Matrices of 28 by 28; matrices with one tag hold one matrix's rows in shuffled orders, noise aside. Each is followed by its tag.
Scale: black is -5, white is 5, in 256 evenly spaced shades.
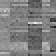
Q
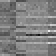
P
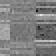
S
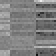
S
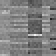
Q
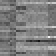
P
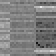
S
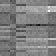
P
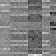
Q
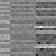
S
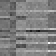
P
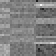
S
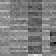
Q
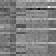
P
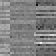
S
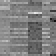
Q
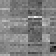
Q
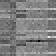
P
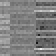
S
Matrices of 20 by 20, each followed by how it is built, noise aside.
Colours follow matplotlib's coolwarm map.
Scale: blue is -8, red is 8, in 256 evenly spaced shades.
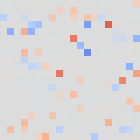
sparse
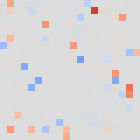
sparse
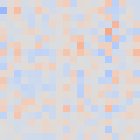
low rank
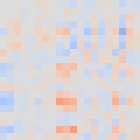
low rank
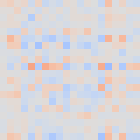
low rank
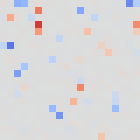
sparse
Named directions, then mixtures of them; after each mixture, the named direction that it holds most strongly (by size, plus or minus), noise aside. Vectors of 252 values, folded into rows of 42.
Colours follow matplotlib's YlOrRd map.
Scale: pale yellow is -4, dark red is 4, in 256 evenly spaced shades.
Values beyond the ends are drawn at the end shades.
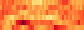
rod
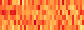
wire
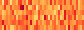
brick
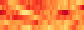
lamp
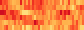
lamp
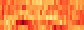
rod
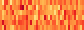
brick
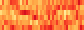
lamp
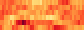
rod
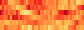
lamp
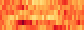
rod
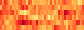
rod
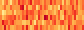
brick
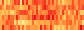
wire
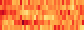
wire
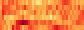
rod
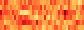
lamp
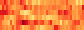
rod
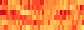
lamp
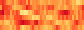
lamp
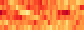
lamp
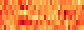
brick
